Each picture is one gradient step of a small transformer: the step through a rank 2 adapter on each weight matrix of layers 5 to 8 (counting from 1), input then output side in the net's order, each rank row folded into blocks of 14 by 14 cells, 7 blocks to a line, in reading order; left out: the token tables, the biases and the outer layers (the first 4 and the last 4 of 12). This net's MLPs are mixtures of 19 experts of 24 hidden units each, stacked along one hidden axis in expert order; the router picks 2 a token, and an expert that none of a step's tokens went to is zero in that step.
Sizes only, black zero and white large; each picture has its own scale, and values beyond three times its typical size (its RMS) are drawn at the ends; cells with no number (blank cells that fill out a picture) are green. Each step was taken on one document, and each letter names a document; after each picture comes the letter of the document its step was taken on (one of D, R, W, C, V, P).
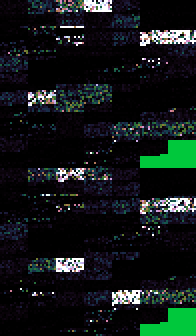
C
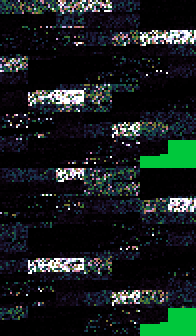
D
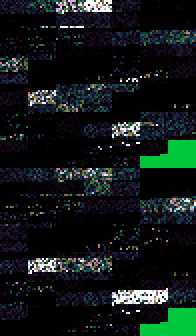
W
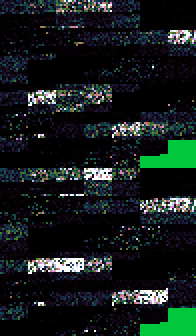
D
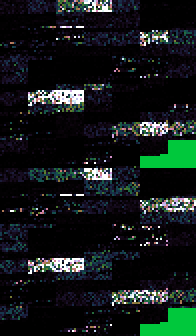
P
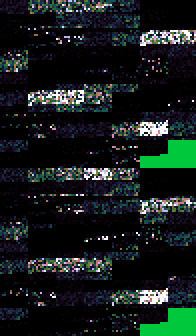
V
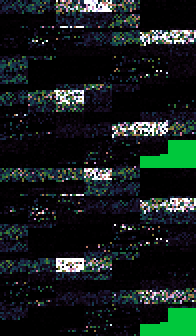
W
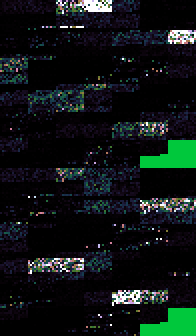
W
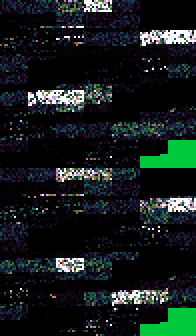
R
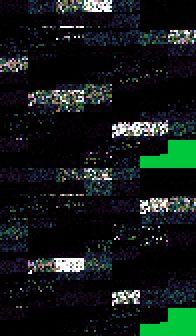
W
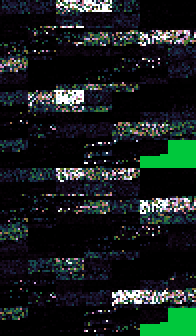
C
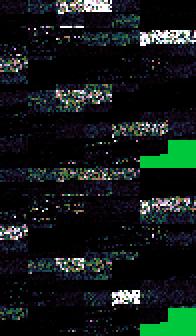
C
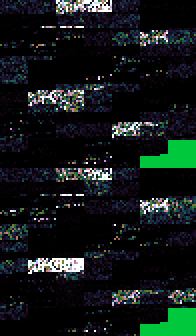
P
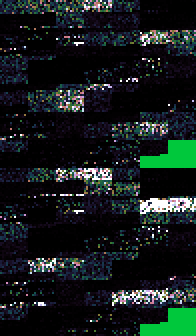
D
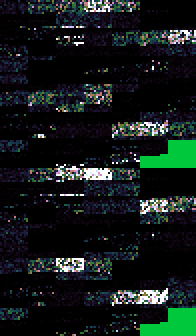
V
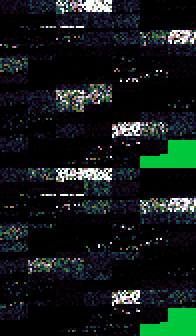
W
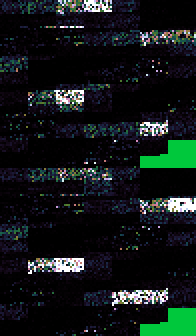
D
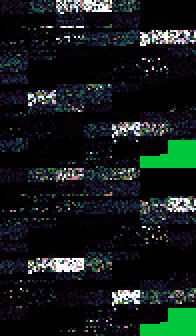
C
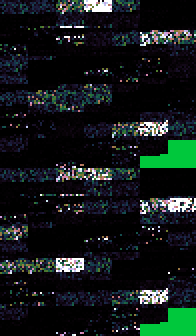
V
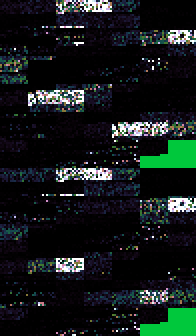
V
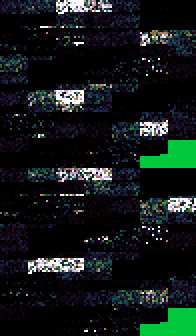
D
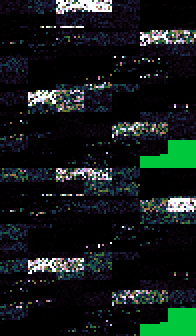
P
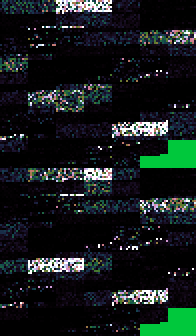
W
